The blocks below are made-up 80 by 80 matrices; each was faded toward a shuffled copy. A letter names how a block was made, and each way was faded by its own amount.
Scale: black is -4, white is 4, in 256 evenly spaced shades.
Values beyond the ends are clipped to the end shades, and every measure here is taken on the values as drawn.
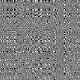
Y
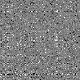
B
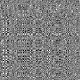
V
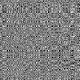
V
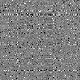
B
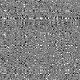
B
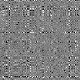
Y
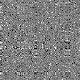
B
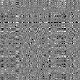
Y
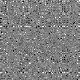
B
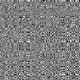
V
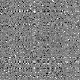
B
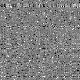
B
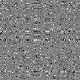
B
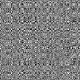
V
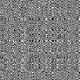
V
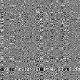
Y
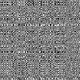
V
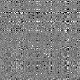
Y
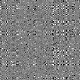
Y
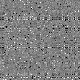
B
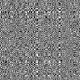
V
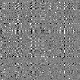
Y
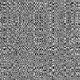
V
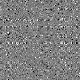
B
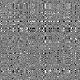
Y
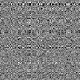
V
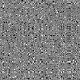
B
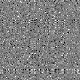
B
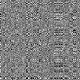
V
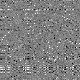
B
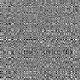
V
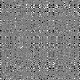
Y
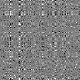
Y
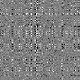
Y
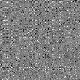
B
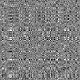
V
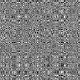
V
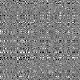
Y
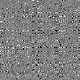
B
